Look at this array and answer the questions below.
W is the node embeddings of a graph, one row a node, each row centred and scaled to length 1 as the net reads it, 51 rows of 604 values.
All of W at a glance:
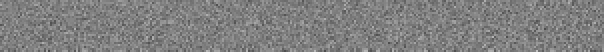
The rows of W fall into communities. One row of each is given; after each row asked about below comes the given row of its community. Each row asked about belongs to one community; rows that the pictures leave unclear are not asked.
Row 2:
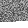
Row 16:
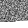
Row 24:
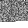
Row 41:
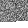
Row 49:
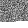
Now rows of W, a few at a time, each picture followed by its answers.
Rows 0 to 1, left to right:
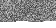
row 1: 49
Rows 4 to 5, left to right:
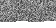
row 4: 41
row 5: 2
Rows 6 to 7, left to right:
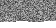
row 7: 16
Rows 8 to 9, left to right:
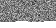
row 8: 49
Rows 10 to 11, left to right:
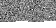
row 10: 16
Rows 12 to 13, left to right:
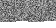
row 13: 2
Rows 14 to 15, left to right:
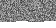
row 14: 49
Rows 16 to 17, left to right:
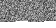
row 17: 41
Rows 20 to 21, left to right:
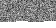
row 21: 24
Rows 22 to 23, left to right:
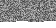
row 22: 24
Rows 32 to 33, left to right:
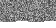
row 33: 41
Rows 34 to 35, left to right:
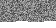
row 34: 2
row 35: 24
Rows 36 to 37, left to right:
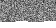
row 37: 16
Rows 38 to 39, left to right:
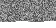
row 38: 24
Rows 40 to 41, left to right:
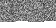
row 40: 24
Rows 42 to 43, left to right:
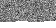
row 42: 49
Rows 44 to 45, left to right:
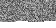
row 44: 24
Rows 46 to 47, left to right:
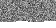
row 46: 2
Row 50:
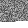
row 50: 49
